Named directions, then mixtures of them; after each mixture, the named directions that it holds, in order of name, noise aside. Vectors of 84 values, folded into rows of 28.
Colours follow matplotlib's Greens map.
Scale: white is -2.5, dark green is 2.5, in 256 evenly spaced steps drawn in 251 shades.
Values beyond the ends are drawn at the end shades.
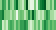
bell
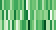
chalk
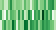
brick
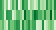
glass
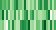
bell, chalk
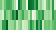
bell, glass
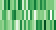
chalk, glass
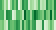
glass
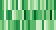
glass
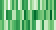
glass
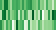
brick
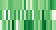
brick, chalk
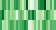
bell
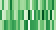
brick, chalk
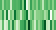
chalk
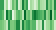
glass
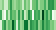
brick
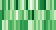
bell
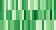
glass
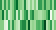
bell, chalk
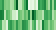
bell, glass
